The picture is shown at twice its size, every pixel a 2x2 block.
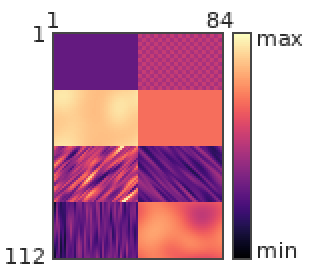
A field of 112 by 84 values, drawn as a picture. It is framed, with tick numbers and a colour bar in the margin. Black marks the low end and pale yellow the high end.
It is made of 4 by 2 panels. Panel 1,1: low, flat. Panel 1,2: middling, checkered, faint in contrast. Panel 2,1: very high, smooth, faint in contrast. Panel 2,2: high, flat. Panel 3,1: middling, slanting up to the right, strong in contrast. Panel 3,2: low, slanting down to the right. Panel 4,1: low, streaked downward. Panel 4,2: high, smooth.
